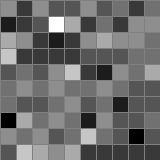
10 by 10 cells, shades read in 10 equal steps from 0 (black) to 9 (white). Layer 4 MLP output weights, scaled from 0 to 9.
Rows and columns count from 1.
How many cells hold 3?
22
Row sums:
36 39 41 32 40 41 33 35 38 37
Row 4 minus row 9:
2 -2 -3 -1 -2 -4 -1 0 4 1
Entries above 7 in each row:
0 1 0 0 0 0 0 0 0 0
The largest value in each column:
7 7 6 9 7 7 6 5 5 6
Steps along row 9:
down up down up up down down down up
